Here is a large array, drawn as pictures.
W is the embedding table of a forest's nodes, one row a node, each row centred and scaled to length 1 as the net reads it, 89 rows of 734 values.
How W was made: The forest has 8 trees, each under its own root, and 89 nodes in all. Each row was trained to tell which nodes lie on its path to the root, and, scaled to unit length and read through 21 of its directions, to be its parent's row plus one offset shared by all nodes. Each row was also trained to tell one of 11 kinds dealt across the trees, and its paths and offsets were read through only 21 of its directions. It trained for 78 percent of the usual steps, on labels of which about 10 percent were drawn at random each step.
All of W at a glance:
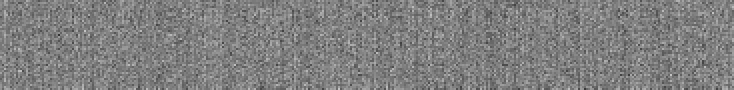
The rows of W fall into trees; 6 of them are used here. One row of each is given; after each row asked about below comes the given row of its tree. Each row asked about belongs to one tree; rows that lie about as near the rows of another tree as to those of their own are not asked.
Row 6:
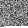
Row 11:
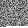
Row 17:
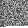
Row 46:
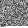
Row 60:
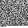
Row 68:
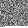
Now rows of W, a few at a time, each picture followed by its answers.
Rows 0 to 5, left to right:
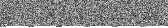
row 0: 68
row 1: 11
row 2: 11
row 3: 6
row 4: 68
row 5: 60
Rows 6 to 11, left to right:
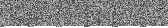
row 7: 68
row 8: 68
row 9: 17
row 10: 68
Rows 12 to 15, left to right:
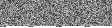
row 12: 11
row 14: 11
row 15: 11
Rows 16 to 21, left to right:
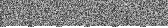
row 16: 68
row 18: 46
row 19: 6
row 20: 60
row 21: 11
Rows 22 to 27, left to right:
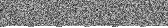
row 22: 6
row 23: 68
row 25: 60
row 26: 46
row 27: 17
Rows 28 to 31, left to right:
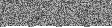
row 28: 68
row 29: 46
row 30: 68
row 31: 68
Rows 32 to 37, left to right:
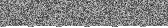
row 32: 60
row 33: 11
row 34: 6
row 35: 11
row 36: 11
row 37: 6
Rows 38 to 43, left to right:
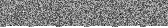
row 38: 60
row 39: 60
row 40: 17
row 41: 6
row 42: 17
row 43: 11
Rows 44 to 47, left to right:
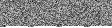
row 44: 11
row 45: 6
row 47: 60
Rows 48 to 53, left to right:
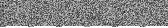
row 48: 68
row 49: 68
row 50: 17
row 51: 60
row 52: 46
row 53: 6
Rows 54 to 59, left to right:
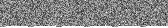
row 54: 6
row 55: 17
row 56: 11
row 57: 6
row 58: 68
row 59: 46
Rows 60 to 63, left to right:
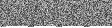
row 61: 17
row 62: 6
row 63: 17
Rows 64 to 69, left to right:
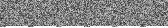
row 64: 68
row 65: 17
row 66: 60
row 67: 6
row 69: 46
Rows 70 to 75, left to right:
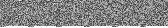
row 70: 46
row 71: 46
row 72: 68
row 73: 6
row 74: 46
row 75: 46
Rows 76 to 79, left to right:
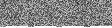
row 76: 60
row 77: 68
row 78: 11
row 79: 60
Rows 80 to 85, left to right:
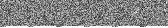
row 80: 6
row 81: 60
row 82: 46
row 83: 60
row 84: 6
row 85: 46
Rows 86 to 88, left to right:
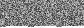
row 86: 6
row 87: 60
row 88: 60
